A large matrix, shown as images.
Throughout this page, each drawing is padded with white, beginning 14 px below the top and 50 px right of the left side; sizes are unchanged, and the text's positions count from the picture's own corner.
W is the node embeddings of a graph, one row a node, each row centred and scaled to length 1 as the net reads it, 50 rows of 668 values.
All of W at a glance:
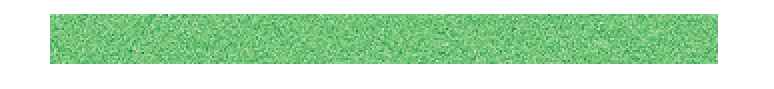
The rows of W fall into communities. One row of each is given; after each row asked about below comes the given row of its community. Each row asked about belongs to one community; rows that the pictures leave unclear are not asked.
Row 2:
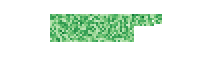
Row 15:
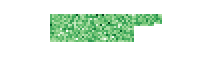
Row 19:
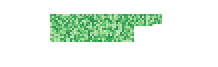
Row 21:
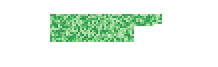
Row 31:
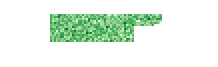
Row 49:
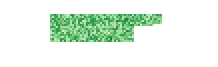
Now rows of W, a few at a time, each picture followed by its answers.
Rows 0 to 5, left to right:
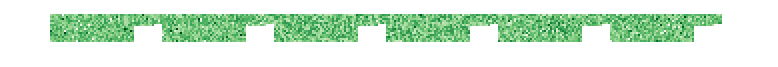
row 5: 19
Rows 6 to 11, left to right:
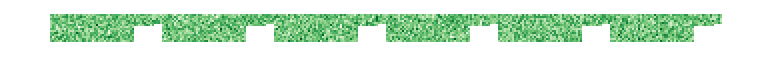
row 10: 15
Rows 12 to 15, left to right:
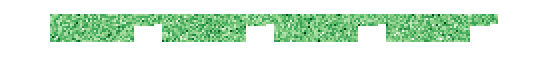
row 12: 21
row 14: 2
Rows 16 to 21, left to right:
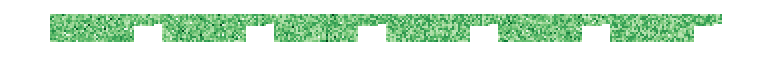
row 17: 19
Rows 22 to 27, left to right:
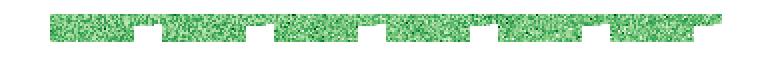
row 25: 15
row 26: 21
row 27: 49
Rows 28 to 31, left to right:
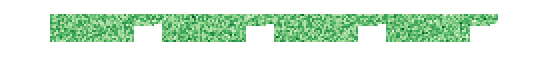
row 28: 31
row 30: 21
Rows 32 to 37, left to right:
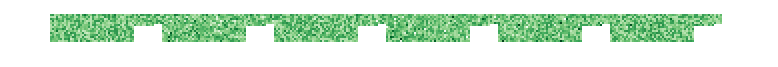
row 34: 2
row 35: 21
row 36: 31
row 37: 31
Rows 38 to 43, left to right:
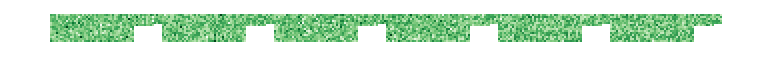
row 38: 19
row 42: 15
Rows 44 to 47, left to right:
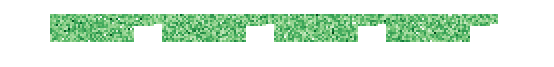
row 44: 31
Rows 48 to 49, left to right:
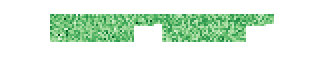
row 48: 15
